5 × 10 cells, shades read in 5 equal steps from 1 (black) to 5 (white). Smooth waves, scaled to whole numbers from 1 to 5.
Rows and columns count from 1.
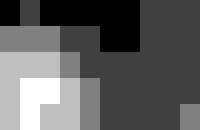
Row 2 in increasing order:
1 1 2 2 2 2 2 3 3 3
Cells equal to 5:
3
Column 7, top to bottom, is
1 1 2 2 2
